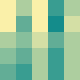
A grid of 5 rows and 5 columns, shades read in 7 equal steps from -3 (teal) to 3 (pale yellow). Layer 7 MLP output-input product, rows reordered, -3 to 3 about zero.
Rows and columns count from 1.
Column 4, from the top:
-2 -3 -1 -2 -2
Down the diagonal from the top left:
3 -1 2 -2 1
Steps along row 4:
down up down up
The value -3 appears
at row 2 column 4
